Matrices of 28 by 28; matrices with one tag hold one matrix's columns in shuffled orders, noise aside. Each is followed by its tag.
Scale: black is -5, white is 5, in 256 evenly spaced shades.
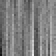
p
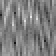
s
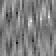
s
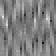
s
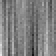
p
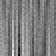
p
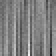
p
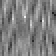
s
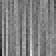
p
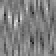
s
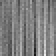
p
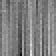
p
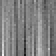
p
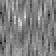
s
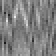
s
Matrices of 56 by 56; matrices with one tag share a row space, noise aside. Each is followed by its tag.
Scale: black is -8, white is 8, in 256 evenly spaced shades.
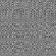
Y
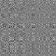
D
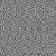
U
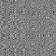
D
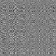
D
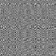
U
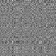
Y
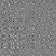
D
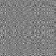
U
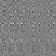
D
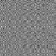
U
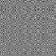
U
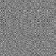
U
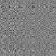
D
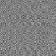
U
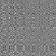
D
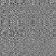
D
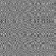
U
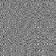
U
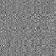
U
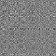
D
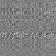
Y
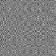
U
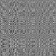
D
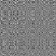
D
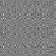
U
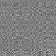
Y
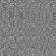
D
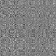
D
